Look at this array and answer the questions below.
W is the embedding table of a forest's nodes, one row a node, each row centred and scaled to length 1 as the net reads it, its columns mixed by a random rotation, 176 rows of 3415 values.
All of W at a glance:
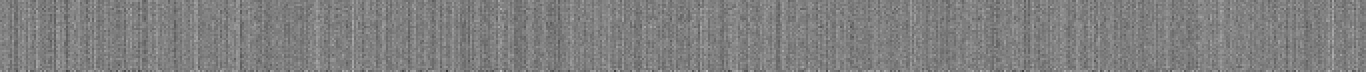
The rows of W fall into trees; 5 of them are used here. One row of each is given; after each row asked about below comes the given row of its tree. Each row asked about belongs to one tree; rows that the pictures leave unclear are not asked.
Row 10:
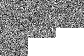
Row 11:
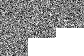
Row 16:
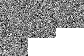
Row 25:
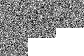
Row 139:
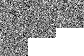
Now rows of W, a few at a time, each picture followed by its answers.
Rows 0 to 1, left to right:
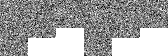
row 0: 25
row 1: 16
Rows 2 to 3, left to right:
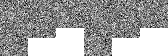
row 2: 16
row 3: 16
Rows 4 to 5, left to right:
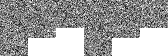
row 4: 10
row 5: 139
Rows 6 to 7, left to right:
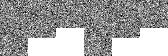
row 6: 16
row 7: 16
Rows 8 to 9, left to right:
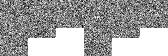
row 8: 139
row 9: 25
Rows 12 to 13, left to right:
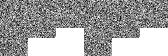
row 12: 25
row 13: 25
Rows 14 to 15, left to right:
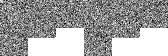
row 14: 16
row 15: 16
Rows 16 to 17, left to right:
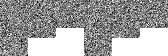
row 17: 25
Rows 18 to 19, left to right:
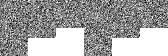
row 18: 25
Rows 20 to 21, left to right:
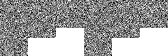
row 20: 139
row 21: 139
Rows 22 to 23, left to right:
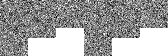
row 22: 139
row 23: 139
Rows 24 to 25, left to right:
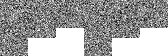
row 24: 16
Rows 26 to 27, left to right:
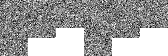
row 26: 25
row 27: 16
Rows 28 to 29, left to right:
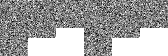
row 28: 25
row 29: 16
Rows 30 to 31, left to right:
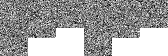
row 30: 16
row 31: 10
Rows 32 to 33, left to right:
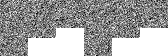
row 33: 11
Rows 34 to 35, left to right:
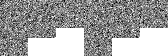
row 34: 25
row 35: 139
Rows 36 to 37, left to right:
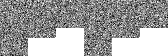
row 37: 25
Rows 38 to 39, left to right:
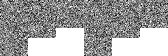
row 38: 139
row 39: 16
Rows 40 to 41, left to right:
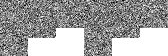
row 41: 139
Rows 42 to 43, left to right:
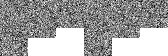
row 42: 16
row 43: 10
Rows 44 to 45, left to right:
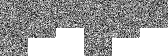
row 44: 16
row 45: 10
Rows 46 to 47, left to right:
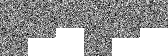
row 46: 16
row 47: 16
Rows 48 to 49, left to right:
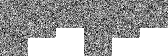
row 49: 10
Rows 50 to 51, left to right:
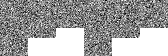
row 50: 16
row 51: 25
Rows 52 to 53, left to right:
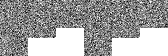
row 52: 16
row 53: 25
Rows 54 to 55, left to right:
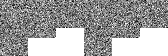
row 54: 16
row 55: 16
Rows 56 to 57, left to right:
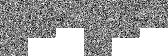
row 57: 25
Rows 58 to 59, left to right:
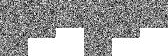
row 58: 139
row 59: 139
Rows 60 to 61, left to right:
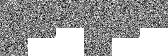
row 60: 25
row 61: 25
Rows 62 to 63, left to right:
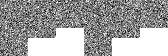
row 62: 25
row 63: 139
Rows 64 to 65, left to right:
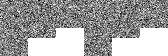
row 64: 139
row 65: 25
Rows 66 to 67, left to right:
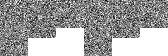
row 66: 25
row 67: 25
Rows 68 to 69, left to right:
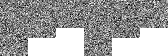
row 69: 25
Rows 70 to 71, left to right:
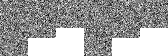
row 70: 139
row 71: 16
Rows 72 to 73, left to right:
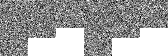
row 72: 25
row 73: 139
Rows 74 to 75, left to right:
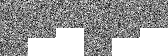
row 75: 16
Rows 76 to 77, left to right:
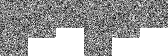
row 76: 10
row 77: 10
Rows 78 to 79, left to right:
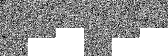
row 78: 25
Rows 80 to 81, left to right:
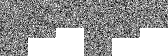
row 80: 10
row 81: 139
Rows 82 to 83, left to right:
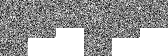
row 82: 25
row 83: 16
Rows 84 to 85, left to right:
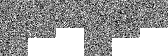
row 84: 25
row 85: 25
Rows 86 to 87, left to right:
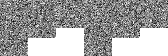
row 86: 25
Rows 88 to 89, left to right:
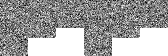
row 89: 10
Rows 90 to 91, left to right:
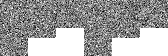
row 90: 16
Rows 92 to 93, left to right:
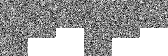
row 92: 16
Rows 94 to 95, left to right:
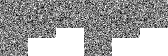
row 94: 25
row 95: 25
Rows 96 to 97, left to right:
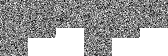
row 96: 25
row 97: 16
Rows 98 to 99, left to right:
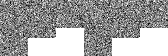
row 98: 139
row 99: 16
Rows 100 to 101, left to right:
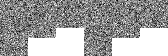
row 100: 10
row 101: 16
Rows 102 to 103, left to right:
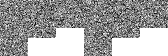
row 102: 25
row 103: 139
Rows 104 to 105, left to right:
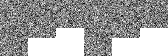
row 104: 16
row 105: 16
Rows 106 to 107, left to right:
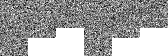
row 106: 16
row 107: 10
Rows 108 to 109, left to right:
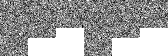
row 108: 139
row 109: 139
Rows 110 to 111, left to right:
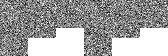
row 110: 16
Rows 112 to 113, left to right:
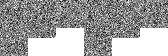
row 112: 25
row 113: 16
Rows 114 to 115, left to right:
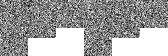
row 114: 139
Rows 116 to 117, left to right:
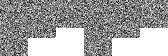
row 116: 139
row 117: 139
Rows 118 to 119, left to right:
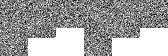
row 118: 11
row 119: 16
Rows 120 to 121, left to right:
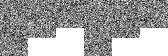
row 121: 25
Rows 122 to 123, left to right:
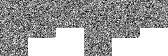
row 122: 10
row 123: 25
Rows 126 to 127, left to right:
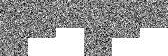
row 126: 139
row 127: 16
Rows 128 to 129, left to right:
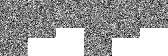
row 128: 25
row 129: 16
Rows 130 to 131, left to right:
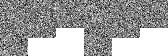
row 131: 16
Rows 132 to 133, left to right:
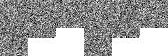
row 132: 16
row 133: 25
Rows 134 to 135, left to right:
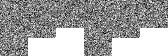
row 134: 10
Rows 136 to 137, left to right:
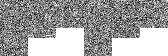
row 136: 10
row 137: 25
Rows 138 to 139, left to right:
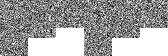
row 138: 10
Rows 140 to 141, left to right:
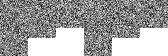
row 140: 139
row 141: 10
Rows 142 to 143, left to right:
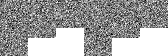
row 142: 25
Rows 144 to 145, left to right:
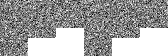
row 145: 11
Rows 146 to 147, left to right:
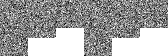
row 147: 16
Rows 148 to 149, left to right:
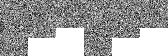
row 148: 10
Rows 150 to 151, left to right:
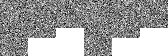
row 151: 16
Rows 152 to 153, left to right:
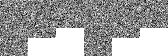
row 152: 25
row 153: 16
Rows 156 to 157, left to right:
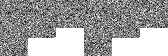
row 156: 11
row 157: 25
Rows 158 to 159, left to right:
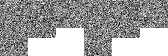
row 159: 25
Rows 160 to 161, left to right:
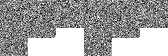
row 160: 25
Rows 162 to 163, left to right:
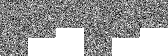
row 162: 10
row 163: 16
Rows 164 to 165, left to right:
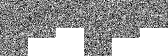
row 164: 10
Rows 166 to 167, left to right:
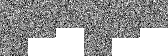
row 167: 16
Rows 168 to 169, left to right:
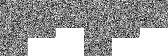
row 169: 25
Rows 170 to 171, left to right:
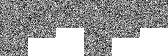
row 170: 10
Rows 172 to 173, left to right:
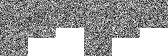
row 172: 10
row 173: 11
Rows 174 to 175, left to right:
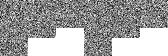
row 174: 25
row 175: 139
